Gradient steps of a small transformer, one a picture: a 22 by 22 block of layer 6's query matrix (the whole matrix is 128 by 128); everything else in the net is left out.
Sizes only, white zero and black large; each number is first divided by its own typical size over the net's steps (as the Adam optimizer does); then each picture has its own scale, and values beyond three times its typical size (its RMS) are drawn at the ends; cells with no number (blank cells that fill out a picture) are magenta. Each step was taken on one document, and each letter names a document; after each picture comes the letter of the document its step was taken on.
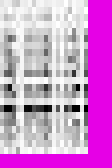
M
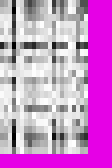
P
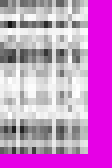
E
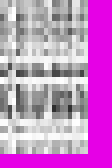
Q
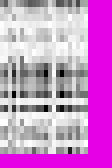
E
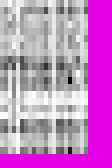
E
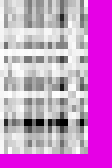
P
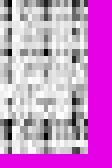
M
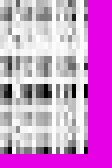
M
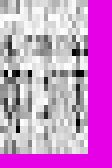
M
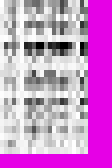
P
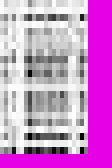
P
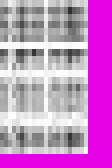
Q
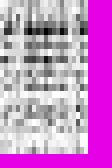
P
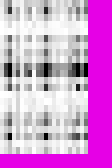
M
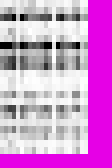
E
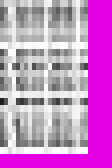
Q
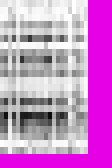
E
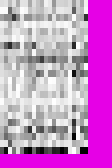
P
